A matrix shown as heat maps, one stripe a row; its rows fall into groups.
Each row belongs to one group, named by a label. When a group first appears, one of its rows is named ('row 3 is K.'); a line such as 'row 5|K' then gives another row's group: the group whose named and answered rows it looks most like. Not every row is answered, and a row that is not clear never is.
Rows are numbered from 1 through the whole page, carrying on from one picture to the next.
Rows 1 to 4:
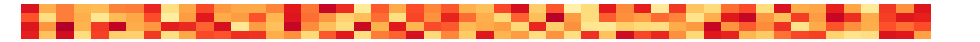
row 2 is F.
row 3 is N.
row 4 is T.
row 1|F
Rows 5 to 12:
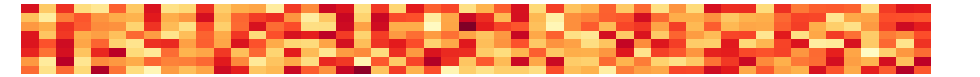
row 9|T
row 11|F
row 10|N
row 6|T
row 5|F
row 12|N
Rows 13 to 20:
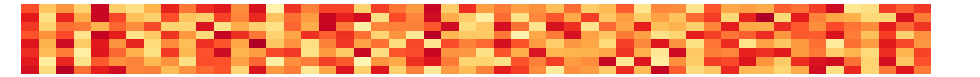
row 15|F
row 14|N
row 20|T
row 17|T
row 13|N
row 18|N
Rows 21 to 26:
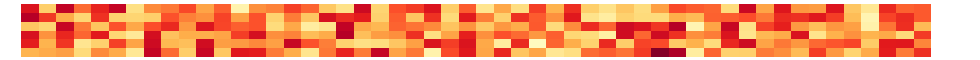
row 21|N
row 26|T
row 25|F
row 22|N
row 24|T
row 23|T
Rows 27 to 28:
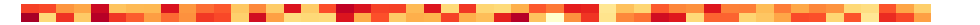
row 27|N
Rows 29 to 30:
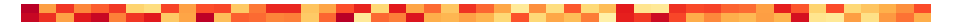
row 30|T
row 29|N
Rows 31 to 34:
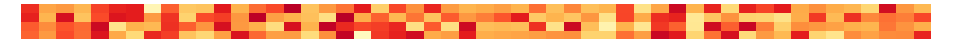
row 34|T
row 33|N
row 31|N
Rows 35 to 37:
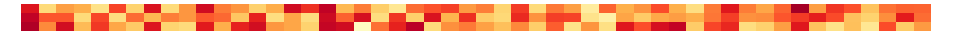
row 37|T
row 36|N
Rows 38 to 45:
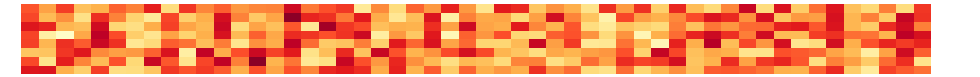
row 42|N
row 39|N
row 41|N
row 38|F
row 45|N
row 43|T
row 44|T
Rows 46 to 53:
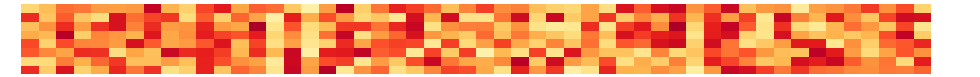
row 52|F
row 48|T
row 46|T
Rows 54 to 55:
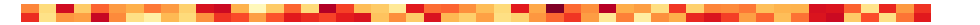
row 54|F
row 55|N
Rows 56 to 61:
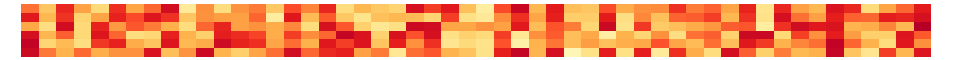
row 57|F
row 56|F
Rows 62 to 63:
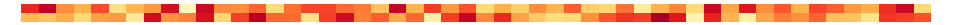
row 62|N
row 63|T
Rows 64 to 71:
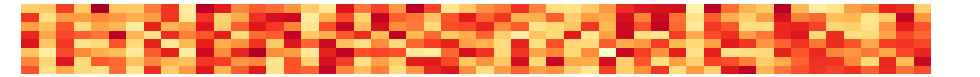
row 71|F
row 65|T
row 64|T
